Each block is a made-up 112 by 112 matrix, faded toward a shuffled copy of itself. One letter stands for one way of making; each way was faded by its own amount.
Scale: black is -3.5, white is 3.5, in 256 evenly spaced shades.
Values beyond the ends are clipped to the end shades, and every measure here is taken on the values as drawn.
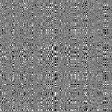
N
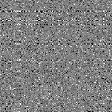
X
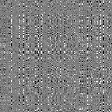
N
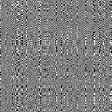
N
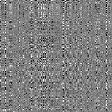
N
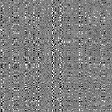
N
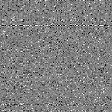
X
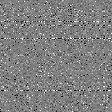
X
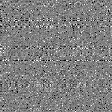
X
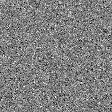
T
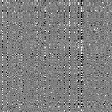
N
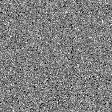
T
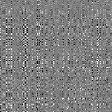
N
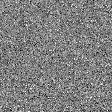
T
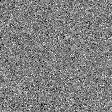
T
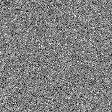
T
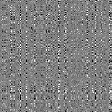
N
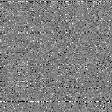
X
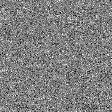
T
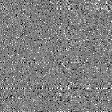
X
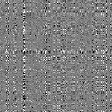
N
